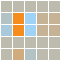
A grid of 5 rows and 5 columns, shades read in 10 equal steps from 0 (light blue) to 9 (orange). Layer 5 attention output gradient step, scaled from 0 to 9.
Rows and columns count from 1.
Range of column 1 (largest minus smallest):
2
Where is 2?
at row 2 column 1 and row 5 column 3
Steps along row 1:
same same same same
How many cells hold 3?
13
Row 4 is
3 3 3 3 3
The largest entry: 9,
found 2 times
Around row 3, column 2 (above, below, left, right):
9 3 1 0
